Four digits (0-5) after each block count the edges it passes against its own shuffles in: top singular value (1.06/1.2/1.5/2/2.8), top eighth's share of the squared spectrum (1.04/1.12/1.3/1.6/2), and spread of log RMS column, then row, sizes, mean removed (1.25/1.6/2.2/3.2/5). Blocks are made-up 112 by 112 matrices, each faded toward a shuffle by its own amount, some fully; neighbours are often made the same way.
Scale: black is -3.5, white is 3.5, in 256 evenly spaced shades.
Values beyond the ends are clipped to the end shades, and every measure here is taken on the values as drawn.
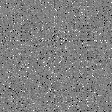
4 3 1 1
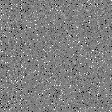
4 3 1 1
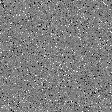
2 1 0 0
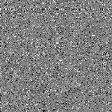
4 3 1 2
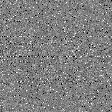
3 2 0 2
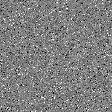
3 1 0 1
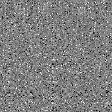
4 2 1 1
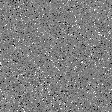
0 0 0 0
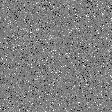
2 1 0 0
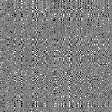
5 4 3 3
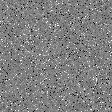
0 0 0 0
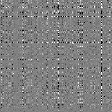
5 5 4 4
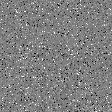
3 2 1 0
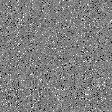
3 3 2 1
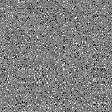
4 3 2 1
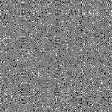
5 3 2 2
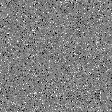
3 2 1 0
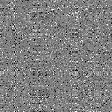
4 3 2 2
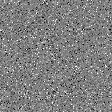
3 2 0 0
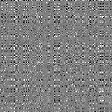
5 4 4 4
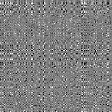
5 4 4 4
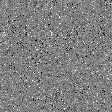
3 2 0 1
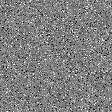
2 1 0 0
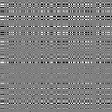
5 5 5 5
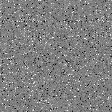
3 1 0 1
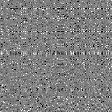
5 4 2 3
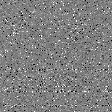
4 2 1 2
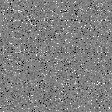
4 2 1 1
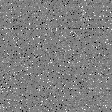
3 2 0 1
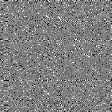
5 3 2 2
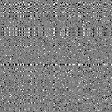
5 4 3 3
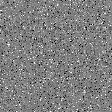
3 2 0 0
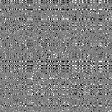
5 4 3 4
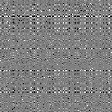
5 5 3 4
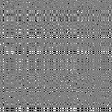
5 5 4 4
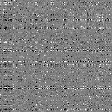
5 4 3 3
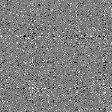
2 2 2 2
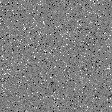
1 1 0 1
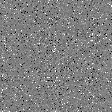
1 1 1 1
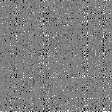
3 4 3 3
